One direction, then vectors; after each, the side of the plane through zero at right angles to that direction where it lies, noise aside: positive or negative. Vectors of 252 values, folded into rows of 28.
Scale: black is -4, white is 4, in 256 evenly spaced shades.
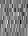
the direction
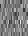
negative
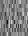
negative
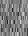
negative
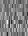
positive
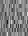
negative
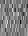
positive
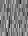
positive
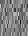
positive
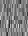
positive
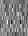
positive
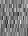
negative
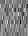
positive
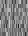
negative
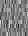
negative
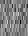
positive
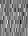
positive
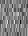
positive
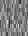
positive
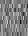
positive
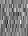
negative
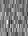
positive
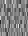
positive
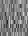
negative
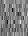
negative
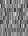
positive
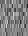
positive
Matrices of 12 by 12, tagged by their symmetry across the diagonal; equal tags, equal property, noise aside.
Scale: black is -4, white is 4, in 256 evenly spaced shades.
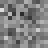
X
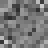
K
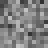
X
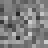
X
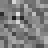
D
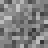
K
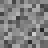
K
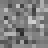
D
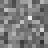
X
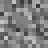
D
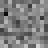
X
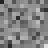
K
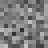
X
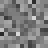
K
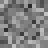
K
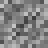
K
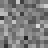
D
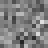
D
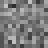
X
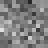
D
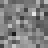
D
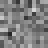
D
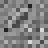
K
